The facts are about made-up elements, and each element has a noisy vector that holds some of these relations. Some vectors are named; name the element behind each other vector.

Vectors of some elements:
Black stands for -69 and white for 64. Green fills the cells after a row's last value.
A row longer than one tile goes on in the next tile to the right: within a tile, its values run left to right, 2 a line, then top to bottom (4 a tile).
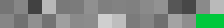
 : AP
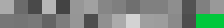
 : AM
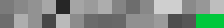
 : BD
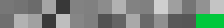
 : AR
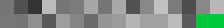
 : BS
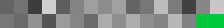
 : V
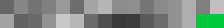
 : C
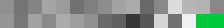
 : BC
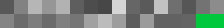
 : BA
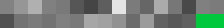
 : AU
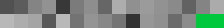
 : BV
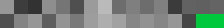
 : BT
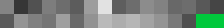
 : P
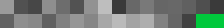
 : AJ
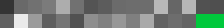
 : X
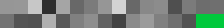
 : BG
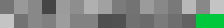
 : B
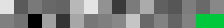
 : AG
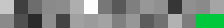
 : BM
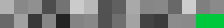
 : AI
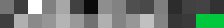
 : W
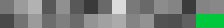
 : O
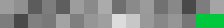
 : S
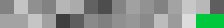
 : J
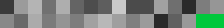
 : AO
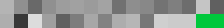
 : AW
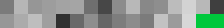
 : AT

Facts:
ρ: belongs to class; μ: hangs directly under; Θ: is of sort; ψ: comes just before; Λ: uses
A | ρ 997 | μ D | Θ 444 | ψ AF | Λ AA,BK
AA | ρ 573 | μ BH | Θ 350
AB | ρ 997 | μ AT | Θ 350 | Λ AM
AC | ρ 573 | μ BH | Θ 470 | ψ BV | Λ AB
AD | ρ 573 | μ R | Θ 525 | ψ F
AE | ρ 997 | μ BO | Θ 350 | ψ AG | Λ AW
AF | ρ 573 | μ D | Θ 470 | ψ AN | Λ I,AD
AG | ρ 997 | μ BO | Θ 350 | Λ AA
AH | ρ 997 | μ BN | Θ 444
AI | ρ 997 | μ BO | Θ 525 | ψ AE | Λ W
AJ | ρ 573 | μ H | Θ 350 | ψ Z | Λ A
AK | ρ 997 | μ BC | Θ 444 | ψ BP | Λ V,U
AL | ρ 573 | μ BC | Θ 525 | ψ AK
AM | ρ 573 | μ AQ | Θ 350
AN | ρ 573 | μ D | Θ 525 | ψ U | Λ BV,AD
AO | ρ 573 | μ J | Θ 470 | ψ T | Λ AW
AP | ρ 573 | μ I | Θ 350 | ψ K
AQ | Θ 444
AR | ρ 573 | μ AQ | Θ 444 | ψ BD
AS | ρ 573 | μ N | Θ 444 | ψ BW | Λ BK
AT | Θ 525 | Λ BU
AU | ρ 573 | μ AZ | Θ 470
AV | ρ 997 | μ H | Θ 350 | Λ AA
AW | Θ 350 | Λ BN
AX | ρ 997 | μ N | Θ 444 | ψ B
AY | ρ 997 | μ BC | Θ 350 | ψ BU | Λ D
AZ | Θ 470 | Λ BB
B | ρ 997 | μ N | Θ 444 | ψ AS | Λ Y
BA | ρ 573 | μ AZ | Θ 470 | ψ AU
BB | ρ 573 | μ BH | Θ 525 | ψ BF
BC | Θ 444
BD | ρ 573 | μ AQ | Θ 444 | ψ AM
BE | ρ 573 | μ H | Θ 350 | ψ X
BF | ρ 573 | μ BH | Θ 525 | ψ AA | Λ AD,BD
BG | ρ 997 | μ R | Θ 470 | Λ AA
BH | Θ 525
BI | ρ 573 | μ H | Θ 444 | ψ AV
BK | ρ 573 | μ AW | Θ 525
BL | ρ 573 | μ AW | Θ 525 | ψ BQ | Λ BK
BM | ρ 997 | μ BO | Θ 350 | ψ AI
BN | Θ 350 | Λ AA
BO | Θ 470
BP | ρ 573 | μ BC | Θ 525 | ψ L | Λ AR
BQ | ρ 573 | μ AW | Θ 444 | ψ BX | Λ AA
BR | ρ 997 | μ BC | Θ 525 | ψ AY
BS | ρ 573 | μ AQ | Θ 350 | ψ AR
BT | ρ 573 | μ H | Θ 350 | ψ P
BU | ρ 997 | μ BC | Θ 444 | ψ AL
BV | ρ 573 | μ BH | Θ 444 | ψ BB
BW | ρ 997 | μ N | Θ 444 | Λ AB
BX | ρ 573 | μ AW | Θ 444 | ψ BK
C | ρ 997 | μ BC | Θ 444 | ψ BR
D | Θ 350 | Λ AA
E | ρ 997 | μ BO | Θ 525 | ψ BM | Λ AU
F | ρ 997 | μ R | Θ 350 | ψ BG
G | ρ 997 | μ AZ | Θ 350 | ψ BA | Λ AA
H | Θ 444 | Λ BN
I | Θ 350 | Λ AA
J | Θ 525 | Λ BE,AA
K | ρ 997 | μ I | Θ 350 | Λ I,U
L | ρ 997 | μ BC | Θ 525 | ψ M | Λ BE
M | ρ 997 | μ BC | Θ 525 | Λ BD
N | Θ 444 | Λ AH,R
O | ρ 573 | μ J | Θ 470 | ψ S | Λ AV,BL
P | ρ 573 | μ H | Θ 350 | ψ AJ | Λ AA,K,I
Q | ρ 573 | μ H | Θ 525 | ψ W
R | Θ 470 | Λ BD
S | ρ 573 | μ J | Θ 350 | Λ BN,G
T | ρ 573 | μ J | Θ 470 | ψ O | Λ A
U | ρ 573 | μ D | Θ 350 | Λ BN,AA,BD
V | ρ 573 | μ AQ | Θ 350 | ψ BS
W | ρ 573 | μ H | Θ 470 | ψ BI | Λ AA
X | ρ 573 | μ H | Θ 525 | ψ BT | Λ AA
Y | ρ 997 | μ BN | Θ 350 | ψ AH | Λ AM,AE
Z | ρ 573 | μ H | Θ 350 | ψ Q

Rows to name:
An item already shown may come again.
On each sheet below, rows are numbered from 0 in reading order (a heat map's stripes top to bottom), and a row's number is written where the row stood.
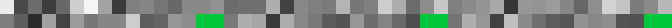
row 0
AE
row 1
AR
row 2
BD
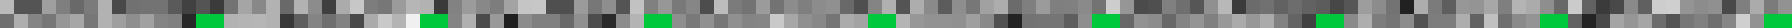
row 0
Z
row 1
BH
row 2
E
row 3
AP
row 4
A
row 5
AJ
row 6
BF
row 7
AY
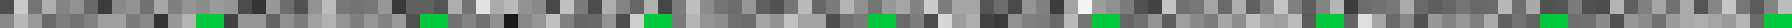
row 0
AD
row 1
BT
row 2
BO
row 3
BK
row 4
M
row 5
BS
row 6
X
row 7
BS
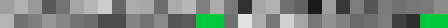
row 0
BW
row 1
BI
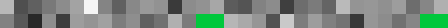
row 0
BM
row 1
BV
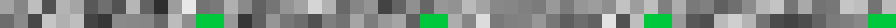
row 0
L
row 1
AB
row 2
N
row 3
BU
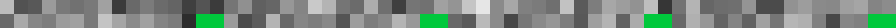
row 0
Z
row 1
G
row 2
R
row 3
AN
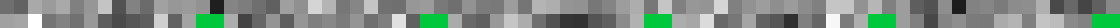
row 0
H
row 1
K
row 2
C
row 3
AQ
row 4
AA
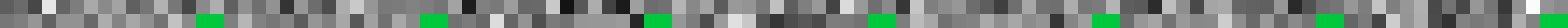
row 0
V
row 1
BB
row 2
AV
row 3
AK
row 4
BL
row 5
BE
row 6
M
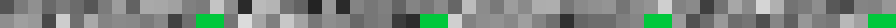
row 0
BQ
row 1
BI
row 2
AX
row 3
Y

